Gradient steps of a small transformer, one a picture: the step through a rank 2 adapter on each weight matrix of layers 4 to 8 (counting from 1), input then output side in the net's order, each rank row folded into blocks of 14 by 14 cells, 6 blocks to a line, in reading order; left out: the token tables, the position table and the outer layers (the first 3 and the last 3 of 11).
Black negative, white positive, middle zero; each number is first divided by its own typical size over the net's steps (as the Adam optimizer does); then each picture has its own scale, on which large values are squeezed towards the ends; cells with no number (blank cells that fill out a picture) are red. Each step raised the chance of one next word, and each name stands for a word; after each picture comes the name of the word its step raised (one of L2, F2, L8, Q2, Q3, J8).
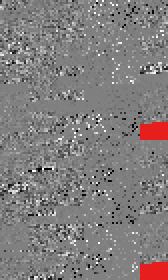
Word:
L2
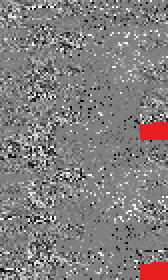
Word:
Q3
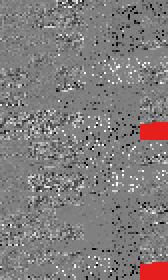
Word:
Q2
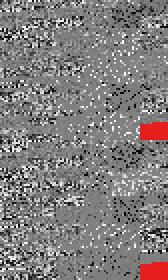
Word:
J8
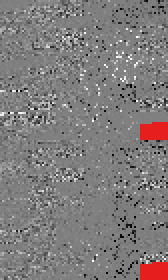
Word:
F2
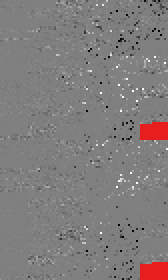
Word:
Q2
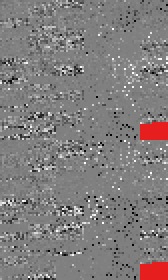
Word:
Q2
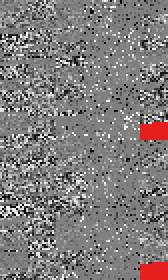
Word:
J8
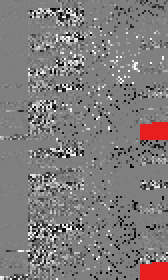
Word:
F2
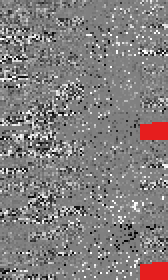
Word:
Q3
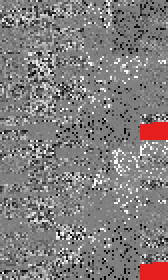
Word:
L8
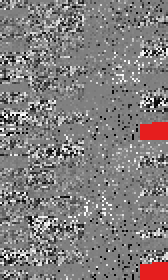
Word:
L8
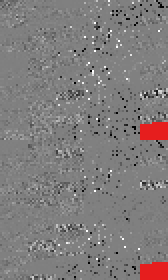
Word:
L2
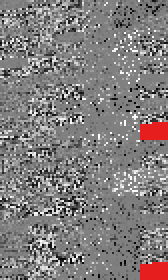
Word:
J8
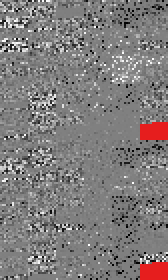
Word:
F2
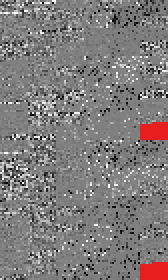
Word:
F2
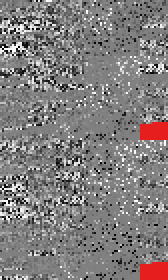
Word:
L8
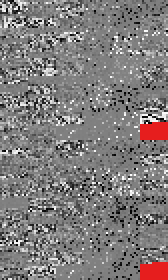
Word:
J8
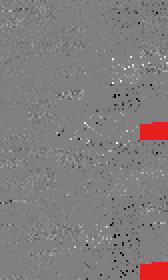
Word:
F2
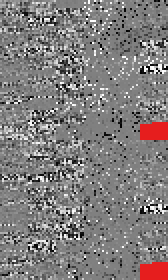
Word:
L2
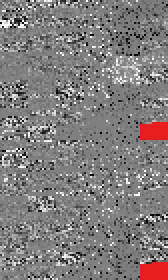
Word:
Q2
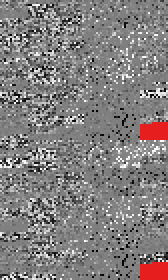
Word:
L8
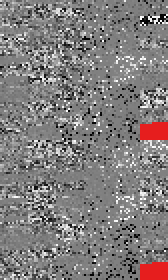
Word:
L8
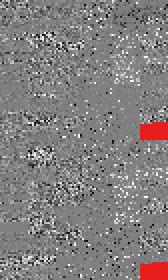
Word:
Q3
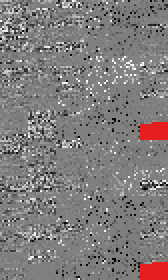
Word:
Q2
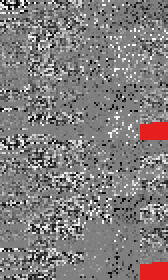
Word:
J8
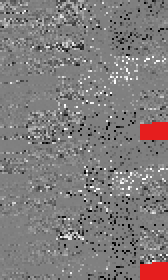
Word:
Q2
